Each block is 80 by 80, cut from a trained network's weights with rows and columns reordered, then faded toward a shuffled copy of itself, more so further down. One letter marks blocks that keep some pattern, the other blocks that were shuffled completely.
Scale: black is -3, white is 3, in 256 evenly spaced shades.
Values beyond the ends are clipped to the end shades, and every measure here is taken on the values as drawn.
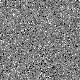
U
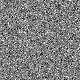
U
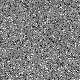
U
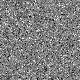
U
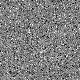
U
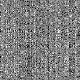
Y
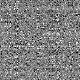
Y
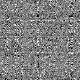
Y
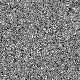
U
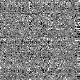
Y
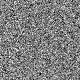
U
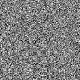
Y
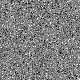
U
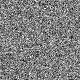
U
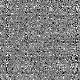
Y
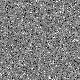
U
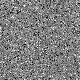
U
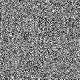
Y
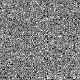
Y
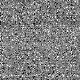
Y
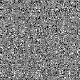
Y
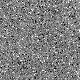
U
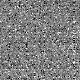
Y
